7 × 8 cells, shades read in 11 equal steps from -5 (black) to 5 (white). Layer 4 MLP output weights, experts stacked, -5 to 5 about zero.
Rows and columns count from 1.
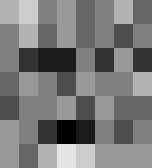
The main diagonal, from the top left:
2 2 -4 -2 -2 0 1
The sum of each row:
6 -1 -16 1 -4 -13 12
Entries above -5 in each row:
8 8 8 8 8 7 8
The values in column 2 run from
-3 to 3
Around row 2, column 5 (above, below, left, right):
-1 0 1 0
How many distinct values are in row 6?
6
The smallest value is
-5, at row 6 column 4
